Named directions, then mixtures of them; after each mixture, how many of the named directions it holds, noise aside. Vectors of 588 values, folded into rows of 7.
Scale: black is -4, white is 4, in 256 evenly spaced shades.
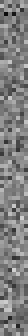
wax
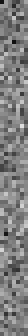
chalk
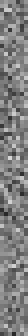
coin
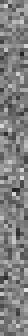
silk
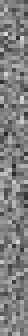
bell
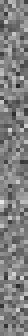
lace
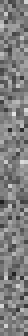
one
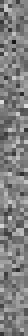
three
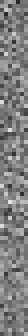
three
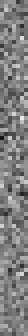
two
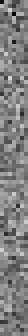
two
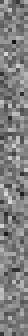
two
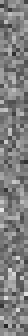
three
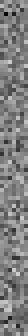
one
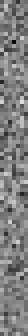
three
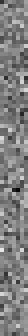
three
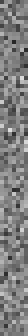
three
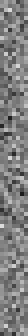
one
